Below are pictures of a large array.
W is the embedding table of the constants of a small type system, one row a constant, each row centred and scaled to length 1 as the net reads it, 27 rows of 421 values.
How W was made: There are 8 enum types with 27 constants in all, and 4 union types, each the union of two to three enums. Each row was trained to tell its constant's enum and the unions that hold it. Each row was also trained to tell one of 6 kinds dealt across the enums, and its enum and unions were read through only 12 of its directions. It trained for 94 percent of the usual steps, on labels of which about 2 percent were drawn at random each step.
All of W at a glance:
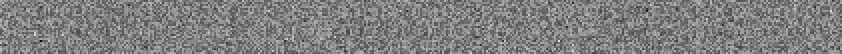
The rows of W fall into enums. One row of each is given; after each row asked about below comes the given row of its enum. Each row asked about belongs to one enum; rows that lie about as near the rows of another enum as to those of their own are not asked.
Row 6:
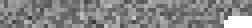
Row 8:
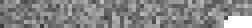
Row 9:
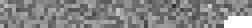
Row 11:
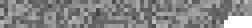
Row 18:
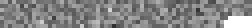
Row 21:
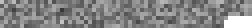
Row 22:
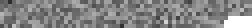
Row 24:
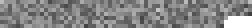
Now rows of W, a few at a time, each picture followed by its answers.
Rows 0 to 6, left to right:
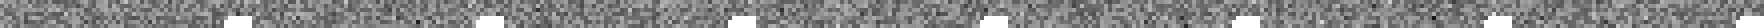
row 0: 24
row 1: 18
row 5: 9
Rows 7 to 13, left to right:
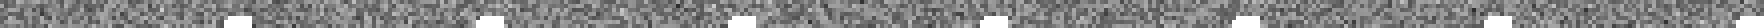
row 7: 6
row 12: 21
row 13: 18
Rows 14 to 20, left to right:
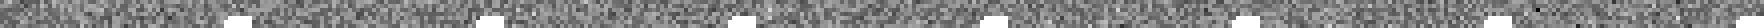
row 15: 6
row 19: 11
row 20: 24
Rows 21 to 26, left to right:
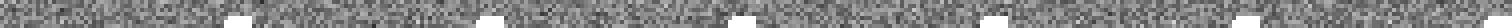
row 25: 18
